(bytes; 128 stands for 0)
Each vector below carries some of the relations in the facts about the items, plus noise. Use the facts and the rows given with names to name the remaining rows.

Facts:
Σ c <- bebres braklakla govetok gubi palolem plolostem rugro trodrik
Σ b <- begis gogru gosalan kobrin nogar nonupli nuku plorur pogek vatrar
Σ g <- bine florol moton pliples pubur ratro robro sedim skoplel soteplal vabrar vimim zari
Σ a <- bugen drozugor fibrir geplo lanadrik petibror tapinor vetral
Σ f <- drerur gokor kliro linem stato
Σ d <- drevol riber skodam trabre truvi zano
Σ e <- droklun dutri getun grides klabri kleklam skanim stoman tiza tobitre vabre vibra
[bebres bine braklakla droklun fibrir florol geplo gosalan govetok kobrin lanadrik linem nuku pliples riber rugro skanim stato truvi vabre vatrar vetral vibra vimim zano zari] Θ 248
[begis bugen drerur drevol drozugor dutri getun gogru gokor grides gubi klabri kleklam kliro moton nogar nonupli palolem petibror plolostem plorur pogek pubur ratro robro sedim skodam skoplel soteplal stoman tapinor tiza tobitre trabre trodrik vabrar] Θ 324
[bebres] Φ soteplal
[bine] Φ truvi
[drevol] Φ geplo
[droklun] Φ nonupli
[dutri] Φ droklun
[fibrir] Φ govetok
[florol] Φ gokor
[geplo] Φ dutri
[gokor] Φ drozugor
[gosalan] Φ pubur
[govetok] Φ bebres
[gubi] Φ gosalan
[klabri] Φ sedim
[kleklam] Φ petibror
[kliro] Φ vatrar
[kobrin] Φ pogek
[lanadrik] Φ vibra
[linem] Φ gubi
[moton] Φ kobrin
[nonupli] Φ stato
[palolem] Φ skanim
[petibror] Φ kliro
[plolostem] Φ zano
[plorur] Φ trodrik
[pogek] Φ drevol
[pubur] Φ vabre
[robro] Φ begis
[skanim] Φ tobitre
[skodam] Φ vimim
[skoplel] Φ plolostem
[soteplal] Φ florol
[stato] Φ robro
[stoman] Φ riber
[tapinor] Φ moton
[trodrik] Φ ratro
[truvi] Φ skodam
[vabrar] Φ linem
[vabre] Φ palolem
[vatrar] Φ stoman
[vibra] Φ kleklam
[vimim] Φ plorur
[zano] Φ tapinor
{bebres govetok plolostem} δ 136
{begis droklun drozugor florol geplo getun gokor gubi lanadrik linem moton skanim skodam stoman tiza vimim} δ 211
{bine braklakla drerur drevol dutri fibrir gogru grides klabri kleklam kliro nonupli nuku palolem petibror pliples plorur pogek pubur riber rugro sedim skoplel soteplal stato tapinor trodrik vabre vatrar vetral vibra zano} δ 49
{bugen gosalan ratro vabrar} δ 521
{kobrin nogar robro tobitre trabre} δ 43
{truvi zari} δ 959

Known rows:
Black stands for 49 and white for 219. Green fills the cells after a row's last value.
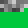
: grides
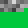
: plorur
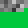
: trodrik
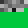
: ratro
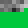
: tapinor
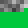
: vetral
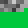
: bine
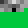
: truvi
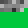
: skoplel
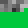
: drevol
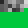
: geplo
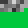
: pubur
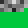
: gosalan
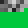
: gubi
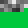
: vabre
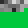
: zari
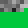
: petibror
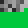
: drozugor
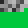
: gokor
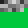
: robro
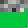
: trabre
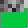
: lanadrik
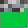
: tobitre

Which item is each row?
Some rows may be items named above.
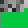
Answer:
drozugor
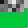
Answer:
linem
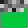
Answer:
vabrar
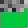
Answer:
bugen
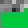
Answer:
zano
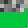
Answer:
sedim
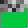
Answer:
vimim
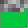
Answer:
kobrin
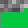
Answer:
pogek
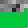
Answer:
riber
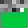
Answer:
plolostem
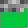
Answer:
nogar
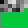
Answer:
droklun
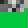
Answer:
gubi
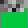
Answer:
skodam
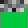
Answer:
vabrar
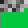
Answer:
florol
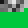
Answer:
linem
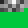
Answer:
begis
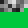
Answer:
skanim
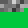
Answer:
palolem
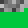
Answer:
soteplal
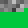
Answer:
trodrik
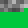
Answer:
pogek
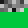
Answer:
vabrar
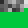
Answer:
geplo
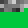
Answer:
dutri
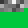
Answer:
stato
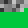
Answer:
sedim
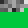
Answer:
moton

